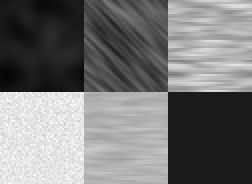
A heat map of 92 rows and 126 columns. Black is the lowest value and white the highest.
It is made of 2 by 3 panels. Panel 1,1: very low, smooth, faint in contrast. Panel 1,2: low, slanting down to the right. Panel 1,3: high, streaked across. Panel 2,1: very high, fine-grained, faint in contrast. Panel 2,2: high, streaked across, faint in contrast. Panel 2,3: very low, flat.
